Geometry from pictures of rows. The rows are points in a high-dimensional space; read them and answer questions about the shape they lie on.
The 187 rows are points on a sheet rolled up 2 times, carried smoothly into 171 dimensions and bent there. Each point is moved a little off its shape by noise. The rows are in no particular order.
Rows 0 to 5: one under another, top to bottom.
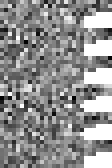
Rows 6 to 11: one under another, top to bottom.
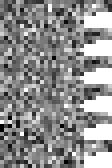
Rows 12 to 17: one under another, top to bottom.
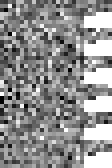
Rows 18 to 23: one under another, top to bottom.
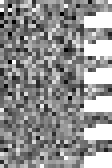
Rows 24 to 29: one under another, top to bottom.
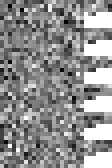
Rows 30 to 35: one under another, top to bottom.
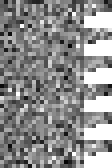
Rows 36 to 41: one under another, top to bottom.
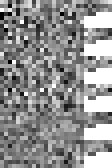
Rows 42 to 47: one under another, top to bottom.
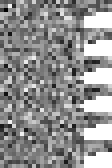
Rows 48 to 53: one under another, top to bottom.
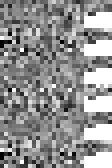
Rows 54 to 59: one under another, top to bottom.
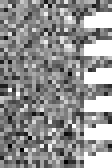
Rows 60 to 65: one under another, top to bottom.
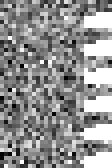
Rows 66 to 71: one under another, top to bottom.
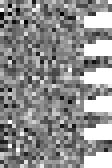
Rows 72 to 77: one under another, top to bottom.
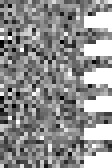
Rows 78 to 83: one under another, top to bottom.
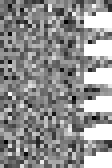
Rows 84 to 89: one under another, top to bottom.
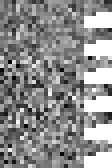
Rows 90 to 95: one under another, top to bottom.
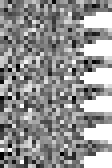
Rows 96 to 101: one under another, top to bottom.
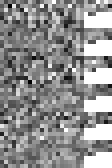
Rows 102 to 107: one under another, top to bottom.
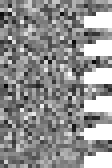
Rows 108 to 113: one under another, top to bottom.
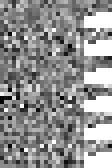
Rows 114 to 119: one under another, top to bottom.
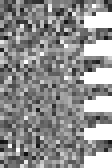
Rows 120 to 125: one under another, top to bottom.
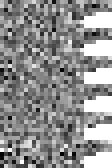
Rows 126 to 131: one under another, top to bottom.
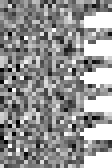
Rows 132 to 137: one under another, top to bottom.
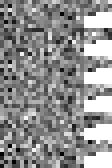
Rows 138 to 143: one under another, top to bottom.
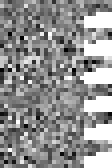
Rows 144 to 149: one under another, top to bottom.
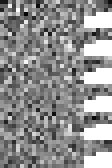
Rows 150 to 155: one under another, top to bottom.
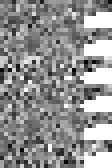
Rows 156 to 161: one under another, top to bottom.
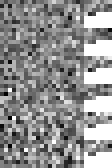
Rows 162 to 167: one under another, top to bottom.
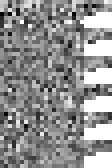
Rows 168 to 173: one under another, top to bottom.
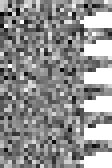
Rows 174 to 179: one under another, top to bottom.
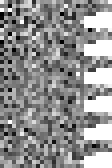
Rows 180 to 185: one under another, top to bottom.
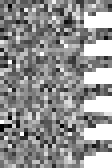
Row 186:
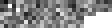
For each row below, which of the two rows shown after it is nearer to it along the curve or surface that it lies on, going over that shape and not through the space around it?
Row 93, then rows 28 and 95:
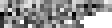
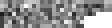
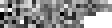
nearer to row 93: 95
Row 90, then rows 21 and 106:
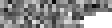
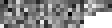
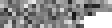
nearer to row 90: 106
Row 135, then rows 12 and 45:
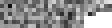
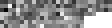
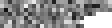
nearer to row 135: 45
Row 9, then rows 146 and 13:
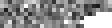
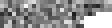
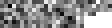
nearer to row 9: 146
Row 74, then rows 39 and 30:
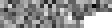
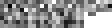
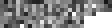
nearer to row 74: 30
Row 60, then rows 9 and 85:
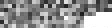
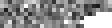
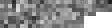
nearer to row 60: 9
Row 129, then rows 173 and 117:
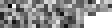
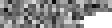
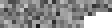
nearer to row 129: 173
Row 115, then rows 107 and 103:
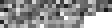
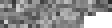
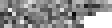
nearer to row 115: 103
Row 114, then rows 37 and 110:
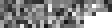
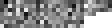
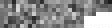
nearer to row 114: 37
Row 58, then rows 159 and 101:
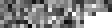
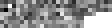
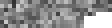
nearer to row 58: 159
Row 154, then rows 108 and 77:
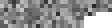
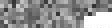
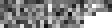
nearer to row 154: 108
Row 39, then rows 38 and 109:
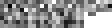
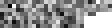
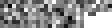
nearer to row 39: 109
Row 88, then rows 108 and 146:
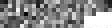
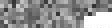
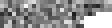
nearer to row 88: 146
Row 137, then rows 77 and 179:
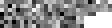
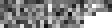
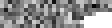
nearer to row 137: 77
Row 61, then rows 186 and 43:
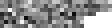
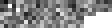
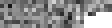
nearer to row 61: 43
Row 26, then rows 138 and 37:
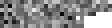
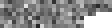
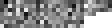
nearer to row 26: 138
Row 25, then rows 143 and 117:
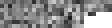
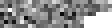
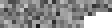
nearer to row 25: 143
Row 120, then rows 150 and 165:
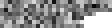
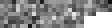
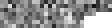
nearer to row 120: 165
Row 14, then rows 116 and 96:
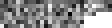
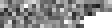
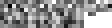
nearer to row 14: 96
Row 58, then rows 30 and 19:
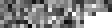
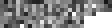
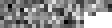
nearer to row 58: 19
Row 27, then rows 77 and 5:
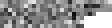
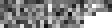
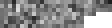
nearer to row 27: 5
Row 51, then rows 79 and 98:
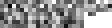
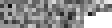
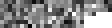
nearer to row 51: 98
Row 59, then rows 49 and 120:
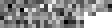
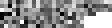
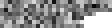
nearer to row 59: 49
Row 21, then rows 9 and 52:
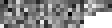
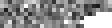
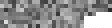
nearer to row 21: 9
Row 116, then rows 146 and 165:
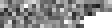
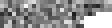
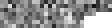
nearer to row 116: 146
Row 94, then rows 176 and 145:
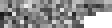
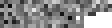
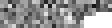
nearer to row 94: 176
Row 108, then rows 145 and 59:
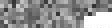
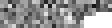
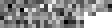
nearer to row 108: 145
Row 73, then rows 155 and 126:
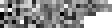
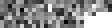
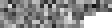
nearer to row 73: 155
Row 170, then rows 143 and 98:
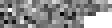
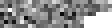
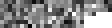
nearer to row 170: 143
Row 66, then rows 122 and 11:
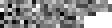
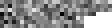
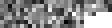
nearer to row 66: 11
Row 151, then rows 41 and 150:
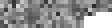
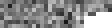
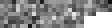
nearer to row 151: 150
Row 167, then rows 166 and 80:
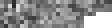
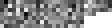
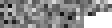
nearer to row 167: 80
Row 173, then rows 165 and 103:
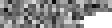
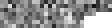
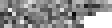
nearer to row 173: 165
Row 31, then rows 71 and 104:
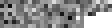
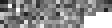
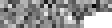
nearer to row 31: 104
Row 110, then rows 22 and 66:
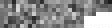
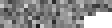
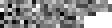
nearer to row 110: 22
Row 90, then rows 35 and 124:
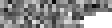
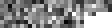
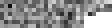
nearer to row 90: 124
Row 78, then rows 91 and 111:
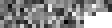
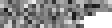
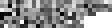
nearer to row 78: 111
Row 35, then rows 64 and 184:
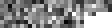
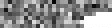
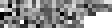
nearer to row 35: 184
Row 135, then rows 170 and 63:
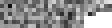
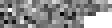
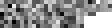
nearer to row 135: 170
